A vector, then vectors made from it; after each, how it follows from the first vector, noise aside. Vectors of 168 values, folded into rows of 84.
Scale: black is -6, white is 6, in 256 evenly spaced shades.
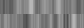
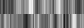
scaled up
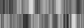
scaled up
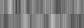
reversed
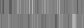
partly zeroed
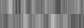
reversed
